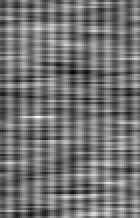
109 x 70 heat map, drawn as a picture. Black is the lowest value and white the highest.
No row or column stands out. Upright stripes repeat 10 times across the table. The values follow a bell shape. The ninth with the highest average is the bottom right. There is no overall slope.
